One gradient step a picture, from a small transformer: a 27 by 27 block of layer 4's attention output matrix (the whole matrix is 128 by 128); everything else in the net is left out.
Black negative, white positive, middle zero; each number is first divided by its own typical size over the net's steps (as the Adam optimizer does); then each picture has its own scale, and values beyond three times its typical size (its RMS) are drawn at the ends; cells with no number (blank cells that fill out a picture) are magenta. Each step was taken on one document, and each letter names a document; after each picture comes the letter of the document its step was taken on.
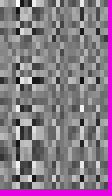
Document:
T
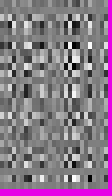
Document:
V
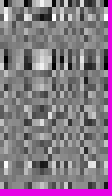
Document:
V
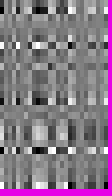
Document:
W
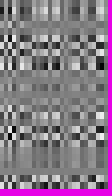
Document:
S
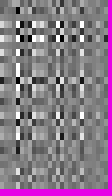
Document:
T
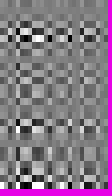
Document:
T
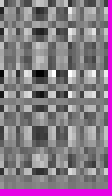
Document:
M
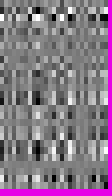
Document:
W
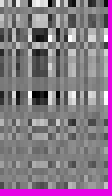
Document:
W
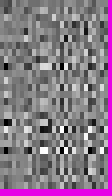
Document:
V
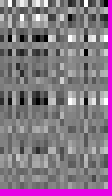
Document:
W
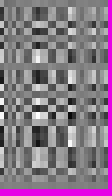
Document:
M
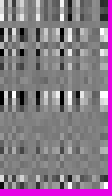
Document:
W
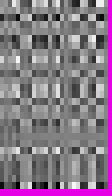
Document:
S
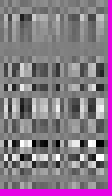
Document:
S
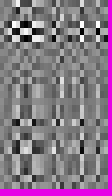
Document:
T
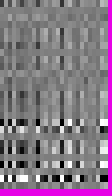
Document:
M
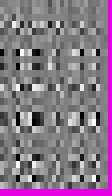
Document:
T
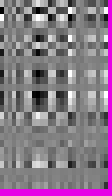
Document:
W
